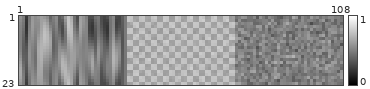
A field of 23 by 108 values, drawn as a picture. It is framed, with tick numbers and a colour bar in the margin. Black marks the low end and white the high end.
The table splits into one row of 3 panels. Panel 1,1: middling, streaked downward, strong in contrast. Panel 1,2: high, checkered. Panel 1,3: middling, fine-grained.
